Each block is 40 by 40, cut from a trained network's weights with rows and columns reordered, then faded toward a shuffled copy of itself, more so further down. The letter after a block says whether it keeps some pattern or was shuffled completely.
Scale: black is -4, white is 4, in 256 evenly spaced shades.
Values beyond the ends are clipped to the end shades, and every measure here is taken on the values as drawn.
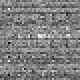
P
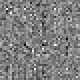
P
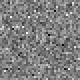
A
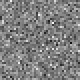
A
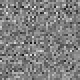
P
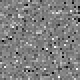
A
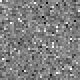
A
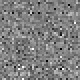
P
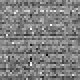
P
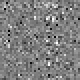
P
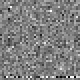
P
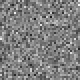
A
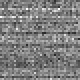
P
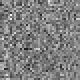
P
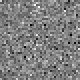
A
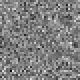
P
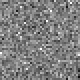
A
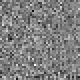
P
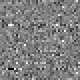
P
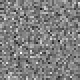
A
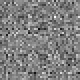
P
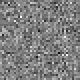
P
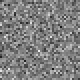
A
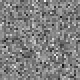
A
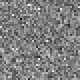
A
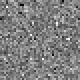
A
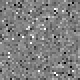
A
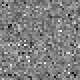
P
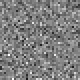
A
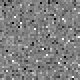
A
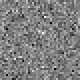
A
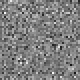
P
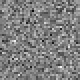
P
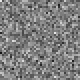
A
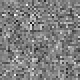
P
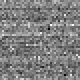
P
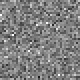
A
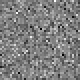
A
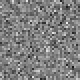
A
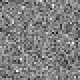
A
